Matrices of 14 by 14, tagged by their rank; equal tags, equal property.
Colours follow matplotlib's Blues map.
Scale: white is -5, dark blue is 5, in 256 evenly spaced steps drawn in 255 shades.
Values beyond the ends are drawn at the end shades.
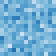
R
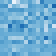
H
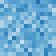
R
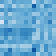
H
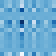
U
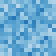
R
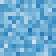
R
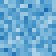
R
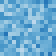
R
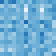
H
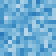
R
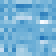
H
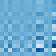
U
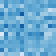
H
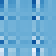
U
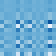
U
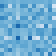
H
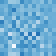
H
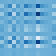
U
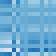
U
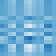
U
